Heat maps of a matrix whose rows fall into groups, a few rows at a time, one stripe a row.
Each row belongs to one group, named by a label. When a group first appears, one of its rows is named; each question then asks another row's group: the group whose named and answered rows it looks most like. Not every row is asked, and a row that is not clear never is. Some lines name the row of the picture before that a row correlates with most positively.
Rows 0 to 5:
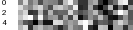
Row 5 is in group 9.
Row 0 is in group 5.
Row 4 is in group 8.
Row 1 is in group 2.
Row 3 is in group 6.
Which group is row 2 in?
5
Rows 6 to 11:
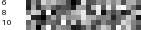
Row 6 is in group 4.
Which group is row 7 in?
4
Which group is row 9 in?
8
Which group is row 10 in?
8
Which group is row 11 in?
4
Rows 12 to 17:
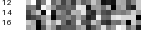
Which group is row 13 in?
2
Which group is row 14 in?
6
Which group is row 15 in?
4
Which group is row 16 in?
9
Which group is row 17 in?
4
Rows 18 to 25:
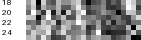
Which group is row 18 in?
5
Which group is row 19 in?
5
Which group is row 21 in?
9
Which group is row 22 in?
2
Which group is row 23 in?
2
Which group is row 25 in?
2
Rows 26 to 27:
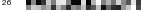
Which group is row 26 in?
4
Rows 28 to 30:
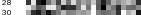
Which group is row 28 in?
8
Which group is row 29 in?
9
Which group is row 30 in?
8
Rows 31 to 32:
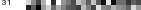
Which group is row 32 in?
4
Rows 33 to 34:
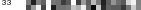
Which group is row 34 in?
6
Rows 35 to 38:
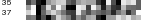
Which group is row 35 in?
8
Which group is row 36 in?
9
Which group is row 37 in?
9
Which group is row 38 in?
8
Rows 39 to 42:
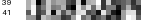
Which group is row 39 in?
9
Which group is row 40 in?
9
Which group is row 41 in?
5
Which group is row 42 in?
5
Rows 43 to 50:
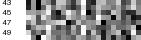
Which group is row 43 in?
4
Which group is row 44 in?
4
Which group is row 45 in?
2
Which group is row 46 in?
2
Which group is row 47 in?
9
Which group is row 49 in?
6
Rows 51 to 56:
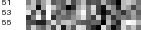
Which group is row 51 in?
5
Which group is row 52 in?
9
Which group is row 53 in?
6
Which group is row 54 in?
6
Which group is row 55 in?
8
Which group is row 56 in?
5
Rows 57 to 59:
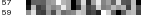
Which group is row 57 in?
4
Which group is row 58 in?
4
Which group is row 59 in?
5
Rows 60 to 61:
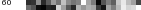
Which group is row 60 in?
8
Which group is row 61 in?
8
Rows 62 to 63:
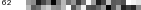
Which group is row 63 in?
2
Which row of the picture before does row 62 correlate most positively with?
61
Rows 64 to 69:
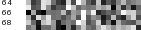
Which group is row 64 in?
2
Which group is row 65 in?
2
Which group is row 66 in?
8
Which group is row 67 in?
6
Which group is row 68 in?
2
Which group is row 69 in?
4
